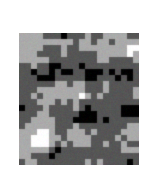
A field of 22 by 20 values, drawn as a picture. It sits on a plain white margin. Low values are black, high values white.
Stripes running across repeat 3 times from top to bottom. No single row or column stands out from its neighbours. The ninth with the highest average is the bottom left.
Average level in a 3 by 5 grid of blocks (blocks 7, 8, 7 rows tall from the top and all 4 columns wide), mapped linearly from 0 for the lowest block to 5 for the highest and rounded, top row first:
41123 / 13110 / 53312
